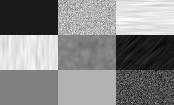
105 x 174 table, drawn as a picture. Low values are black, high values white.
The table splits into 3 rows of 3 panels. Panel 1,1: very low, flat. Panel 1,2: high, fine-grained. Panel 1,3: very high, streaked across, faint in contrast. Panel 2,1: very high, streaked downward, faint in contrast. Panel 2,2: middling, blotchy, faint in contrast. Panel 2,3: very low, slanting up to the right, faint in contrast. Panel 3,1: middling, flat. Panel 3,2: high, flat. Panel 3,3: low, fine-grained.
